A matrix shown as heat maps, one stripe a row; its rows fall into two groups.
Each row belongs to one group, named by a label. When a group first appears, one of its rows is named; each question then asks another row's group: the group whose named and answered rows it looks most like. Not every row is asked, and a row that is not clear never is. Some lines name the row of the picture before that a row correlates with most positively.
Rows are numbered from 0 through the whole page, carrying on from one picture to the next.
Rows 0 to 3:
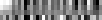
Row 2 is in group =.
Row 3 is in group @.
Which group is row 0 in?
=
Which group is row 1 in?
=
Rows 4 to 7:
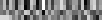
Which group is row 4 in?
@
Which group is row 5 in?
@
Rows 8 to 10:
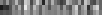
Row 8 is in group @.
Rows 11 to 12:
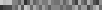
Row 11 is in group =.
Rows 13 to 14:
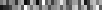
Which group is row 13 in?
@
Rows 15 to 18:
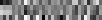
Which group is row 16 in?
=
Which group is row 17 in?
=
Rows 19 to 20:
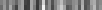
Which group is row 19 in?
@
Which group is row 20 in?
@
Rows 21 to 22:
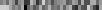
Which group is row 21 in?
@
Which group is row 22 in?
=
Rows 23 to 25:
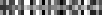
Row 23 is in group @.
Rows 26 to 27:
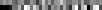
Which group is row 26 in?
@
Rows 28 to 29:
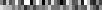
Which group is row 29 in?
=
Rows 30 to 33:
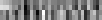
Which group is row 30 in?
=
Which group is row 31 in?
=
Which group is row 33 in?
@
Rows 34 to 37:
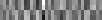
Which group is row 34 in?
@
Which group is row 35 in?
@
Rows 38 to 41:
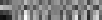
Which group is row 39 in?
=
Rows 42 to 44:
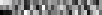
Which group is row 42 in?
=
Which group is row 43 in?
@
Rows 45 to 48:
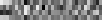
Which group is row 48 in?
=
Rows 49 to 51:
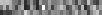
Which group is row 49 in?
=
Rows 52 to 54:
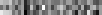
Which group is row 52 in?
=
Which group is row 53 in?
@
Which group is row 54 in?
=
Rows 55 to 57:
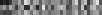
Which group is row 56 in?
@
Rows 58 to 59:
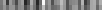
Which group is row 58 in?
@
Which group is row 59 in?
@
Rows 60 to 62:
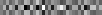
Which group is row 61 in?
@
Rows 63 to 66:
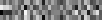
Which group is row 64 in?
=
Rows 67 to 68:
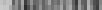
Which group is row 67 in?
=
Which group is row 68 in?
=
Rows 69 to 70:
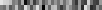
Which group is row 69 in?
=
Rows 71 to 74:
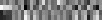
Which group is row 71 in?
@
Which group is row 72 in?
=
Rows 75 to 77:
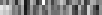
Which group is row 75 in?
@
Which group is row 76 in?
=
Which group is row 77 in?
=
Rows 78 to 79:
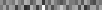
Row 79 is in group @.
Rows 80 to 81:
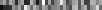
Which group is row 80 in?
@
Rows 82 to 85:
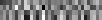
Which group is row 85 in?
@
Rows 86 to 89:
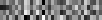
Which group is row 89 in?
@
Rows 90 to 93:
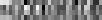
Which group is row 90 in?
=
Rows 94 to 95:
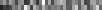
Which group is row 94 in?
@
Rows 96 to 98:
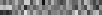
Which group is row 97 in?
=
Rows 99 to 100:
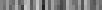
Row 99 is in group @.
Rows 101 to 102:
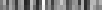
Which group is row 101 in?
@
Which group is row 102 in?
@
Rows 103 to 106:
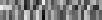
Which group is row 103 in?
@
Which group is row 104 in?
=
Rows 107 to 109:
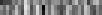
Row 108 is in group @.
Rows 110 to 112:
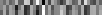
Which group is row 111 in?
@
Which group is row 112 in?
@
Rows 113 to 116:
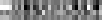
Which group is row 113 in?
=
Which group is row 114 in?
=
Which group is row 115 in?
@
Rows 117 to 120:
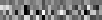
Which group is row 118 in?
=
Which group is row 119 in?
@
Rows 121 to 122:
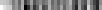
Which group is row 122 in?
=
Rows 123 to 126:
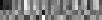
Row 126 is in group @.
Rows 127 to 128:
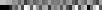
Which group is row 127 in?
=
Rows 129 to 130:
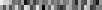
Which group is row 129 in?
=
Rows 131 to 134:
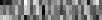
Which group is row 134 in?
=
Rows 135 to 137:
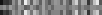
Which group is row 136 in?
@
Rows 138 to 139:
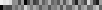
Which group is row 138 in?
=
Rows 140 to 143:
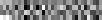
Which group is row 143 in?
=
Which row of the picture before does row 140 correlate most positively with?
138
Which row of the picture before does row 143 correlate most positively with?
138
